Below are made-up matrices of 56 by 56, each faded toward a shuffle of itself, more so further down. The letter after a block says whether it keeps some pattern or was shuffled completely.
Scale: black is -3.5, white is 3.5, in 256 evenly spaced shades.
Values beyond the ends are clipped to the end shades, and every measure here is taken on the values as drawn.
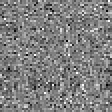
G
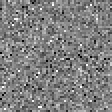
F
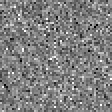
F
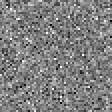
F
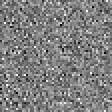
G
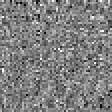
G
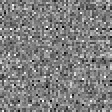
G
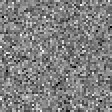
F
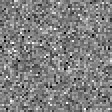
F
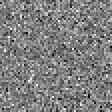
F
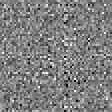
G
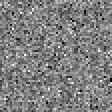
F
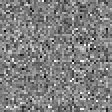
G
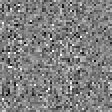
G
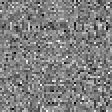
G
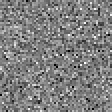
F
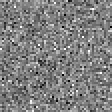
F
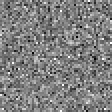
F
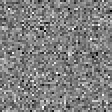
G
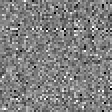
G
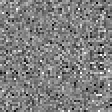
G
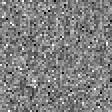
F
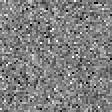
F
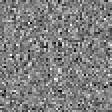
G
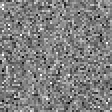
F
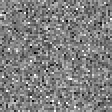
F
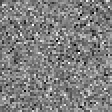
F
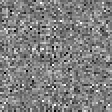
G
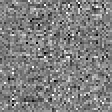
G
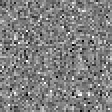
G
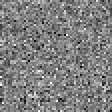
G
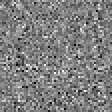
G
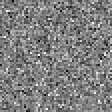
F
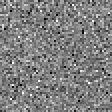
F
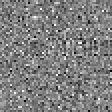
G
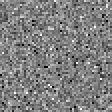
F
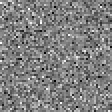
F
